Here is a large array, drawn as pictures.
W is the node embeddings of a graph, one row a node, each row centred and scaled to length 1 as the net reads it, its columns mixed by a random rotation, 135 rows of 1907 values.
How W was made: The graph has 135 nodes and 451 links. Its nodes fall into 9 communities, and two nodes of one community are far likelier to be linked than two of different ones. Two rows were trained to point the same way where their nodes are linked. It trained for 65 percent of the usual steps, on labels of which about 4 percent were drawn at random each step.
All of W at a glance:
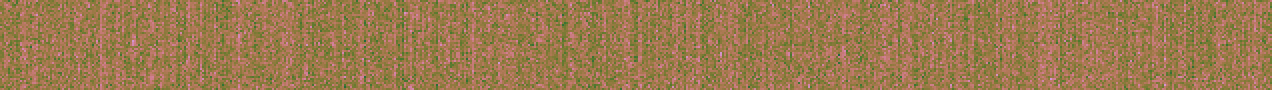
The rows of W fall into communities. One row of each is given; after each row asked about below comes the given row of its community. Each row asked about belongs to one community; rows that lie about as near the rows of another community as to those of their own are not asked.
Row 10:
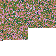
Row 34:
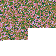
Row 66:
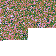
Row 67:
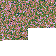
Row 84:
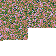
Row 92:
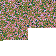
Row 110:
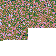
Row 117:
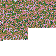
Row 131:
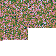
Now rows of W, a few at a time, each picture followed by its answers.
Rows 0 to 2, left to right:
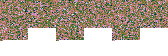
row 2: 67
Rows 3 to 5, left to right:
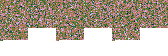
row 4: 84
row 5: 117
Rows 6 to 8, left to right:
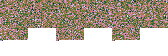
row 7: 131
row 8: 10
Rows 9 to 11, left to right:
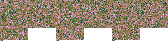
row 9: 110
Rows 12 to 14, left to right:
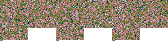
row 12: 10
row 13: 131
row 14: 92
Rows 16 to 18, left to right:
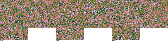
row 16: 10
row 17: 131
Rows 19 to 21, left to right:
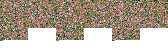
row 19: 92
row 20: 84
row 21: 67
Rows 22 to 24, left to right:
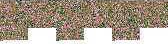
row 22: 92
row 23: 92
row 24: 10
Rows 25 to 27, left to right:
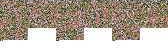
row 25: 34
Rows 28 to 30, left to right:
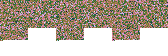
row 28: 131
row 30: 117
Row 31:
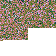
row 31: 10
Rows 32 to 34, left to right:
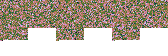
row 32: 110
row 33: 117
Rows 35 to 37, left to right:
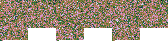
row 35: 92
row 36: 84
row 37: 92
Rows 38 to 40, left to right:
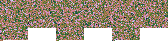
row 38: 10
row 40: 67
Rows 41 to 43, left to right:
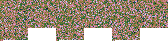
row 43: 117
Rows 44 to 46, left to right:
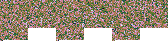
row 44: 110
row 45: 10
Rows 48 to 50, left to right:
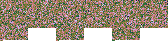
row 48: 131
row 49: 66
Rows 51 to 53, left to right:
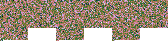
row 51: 117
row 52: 67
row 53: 84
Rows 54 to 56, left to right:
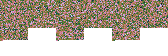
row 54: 67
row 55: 84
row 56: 92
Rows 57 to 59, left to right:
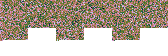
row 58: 10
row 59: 66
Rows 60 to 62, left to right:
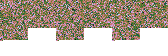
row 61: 84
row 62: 84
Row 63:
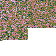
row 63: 84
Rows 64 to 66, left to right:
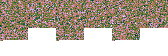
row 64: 131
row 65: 84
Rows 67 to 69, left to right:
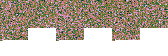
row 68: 67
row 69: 117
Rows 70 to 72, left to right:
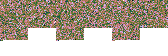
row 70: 131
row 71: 110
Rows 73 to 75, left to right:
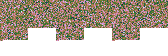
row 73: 84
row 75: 34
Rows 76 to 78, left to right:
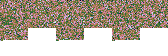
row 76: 131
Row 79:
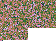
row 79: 34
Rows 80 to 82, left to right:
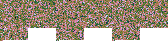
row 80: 92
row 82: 10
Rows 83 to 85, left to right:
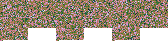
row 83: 34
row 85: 92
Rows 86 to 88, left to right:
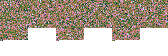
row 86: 131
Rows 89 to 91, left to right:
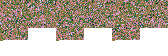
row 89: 131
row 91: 34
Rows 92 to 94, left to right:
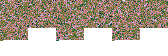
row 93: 131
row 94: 10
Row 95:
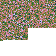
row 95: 110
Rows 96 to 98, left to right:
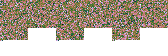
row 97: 66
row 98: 10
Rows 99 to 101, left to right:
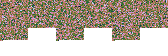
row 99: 66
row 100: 110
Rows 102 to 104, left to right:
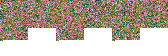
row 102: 110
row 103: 67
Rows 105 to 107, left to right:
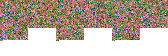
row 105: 117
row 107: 67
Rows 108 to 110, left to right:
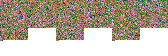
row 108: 66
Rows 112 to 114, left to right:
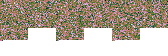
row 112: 84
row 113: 92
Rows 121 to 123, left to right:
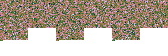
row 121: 92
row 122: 131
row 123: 117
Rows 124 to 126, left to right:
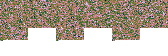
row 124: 110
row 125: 92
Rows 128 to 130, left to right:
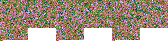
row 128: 84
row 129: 84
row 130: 131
